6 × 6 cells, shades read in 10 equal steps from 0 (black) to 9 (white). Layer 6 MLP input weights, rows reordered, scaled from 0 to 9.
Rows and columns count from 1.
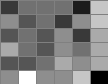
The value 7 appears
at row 1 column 6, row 2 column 6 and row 6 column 5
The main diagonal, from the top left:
2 3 3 5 5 0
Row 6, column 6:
0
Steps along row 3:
up down up down up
